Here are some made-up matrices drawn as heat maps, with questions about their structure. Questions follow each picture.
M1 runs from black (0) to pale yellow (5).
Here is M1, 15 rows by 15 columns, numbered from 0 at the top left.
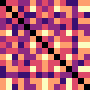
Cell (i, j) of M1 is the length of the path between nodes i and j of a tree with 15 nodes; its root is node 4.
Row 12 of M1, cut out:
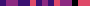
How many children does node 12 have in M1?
4
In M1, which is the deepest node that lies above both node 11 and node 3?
12
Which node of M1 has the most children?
12
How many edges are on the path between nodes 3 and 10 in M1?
3
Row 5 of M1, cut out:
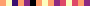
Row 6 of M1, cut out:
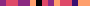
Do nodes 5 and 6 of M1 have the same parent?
no
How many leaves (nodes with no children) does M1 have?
9
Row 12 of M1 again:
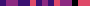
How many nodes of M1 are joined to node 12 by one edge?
5
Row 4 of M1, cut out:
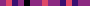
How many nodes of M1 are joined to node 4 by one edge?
3
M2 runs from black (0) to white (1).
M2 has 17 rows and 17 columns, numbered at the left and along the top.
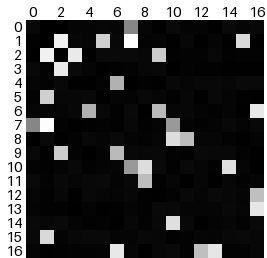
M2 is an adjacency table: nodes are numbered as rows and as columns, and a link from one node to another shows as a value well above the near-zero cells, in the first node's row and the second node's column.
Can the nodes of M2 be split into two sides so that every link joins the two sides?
yes
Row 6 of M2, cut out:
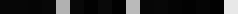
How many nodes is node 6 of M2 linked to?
3
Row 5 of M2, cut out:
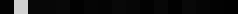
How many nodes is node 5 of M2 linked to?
1
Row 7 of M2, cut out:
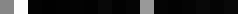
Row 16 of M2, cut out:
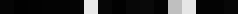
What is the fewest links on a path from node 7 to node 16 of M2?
5
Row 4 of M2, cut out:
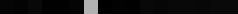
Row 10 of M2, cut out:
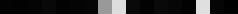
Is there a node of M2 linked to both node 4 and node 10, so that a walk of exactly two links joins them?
no
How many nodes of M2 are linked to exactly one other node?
9
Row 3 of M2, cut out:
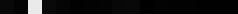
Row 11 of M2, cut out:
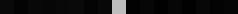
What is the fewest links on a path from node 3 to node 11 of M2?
6
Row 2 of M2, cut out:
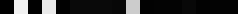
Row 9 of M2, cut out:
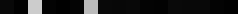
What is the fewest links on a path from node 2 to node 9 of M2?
1
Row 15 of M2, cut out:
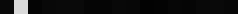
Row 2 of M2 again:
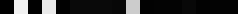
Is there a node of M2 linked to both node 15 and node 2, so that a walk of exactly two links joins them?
yes
